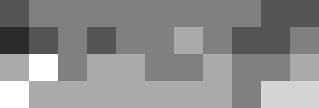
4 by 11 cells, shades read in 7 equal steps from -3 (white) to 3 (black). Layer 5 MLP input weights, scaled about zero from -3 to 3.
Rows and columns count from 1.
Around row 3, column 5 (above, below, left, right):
0 -1 -1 0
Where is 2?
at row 2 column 1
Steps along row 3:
down up down same up same down up same down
